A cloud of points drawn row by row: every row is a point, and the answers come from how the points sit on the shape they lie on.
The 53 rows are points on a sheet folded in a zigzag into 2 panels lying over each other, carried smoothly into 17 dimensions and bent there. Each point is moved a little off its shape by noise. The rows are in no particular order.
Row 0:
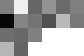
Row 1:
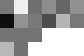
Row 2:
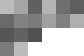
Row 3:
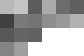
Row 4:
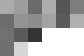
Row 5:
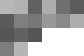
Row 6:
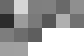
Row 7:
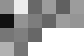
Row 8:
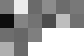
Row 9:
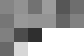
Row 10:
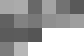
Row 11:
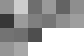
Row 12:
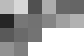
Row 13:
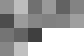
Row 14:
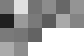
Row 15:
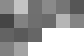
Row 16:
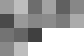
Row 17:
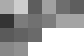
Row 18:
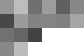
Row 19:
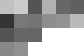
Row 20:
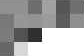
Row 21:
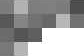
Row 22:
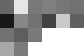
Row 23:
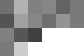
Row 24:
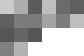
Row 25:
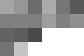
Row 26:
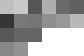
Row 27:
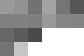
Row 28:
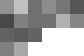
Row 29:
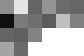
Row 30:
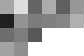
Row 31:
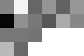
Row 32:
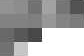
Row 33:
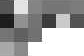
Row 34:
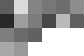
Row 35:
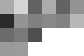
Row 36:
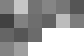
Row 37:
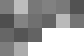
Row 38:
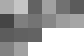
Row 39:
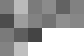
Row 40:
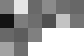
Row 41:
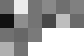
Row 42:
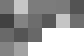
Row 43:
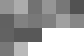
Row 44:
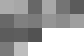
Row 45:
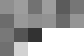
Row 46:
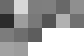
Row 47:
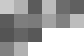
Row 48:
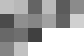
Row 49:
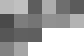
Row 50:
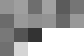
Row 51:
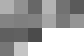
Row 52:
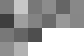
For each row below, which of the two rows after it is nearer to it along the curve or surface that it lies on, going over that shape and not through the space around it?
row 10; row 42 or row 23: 42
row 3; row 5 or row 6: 5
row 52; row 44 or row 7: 7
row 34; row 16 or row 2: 16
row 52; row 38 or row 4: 4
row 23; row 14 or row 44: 14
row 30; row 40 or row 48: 48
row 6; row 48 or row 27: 48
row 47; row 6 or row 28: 28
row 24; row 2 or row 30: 2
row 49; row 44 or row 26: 26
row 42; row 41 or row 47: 41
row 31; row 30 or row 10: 30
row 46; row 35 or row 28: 35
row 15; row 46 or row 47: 47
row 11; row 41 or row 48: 48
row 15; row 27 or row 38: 38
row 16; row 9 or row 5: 9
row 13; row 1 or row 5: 1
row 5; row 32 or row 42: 32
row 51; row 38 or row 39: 38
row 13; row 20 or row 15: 20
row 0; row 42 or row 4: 42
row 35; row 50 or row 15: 50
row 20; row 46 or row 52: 52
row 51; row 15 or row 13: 15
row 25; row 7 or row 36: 36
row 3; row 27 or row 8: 27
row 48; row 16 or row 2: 16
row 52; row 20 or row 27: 20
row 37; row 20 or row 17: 17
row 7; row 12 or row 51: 12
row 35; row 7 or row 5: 7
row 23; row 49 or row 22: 22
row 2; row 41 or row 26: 26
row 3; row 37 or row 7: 37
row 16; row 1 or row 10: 1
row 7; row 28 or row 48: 48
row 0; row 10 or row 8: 8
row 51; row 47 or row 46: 47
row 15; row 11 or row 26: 26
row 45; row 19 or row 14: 14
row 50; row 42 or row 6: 6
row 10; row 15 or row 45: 15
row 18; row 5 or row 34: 34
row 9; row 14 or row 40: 14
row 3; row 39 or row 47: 47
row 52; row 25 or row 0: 0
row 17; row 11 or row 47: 47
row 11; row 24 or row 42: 42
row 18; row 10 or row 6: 6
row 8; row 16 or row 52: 52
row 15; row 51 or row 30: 51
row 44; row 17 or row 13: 17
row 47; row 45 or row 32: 32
